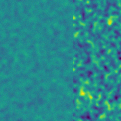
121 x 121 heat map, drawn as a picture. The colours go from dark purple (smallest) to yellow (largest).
Histogram: heavy tails on both sides. Slope: none. Seam: vertical, 60% of the way across, the left part calmer. Lone odd cells: none. Grain: blotchy. Stripes: none. Mirror symmetry: none.
